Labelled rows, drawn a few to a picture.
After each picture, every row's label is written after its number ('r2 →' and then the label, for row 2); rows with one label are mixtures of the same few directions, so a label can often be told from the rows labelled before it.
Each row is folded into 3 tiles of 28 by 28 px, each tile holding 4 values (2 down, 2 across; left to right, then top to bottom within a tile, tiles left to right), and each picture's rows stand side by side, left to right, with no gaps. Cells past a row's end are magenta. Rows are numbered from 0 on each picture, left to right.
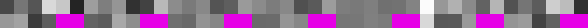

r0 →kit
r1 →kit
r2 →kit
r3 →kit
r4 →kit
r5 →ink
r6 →kit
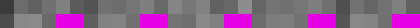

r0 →ink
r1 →ink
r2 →kit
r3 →ink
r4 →ink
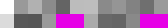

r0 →ink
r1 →ink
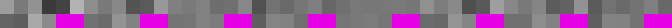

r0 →kit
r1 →kit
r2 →kit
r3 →ink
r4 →ink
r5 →kit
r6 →kit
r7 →ink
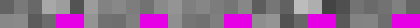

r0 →kit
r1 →ink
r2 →ink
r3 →kit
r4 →ink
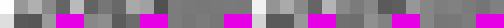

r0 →ink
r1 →kit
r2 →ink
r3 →ink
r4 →kit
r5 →ink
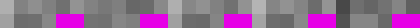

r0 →ink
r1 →kit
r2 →ink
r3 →ink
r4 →ink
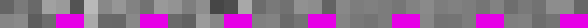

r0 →kit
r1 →ink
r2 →kit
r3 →kit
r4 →ink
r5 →ink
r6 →kit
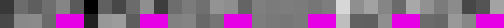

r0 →ink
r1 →ink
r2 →kit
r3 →ink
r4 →ink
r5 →kit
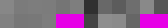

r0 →ink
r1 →ink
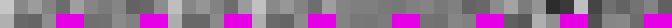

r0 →ink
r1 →kit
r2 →ink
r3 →ink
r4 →ink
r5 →kit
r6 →kit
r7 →ink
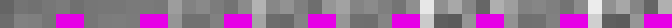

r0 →ink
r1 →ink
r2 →ink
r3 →ink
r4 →ink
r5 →ink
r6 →ink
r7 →ink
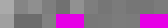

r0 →ink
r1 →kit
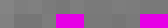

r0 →ink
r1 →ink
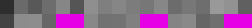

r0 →ink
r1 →ink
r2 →kit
